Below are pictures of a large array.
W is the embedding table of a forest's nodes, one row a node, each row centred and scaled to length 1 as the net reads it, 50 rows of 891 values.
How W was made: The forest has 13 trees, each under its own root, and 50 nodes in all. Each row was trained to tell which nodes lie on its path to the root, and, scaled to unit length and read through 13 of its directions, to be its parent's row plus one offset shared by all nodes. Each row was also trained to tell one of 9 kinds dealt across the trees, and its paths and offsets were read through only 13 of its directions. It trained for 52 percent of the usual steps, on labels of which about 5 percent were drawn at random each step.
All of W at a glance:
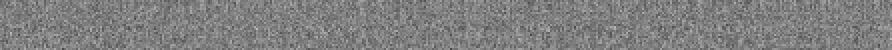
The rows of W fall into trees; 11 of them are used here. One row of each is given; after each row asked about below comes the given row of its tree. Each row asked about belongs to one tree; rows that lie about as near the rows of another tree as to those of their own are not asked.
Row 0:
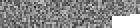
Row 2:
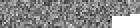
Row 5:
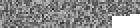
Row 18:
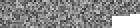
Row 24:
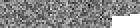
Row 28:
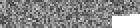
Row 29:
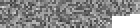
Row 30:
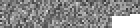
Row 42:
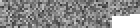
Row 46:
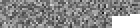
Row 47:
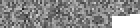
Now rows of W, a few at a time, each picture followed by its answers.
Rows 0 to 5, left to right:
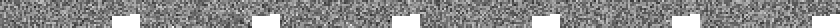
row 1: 47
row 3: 0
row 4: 2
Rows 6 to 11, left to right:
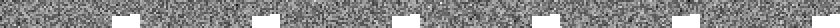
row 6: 30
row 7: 42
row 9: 47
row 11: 18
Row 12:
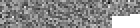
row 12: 24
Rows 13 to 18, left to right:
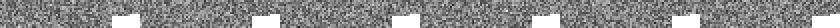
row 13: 47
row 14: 5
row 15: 29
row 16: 29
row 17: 28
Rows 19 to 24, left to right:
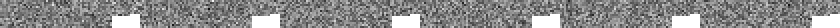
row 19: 47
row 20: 24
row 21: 30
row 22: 46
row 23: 5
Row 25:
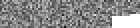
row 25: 18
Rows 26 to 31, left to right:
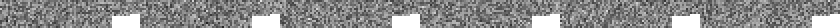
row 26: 2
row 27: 2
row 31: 5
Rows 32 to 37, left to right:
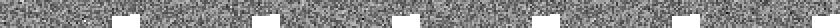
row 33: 18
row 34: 28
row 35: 5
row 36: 18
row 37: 47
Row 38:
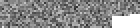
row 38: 42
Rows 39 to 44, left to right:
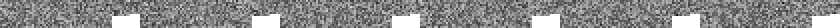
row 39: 28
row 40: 0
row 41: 2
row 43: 29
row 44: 46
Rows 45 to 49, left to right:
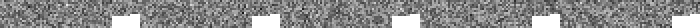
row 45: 24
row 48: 5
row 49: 28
